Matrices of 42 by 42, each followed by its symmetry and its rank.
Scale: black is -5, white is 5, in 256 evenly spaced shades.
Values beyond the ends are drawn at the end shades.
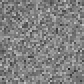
symmetric, full rank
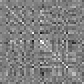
symmetric, rank five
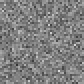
neither, full rank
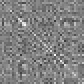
symmetric, rank five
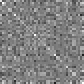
symmetric, rank five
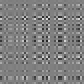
neither, rank one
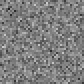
symmetric, full rank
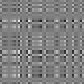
neither, rank one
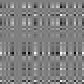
neither, rank one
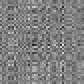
neither, rank three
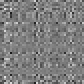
neither, rank three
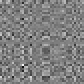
neither, rank three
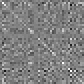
symmetric, rank five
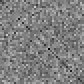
symmetric, full rank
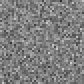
neither, full rank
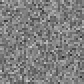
neither, full rank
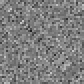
symmetric, full rank
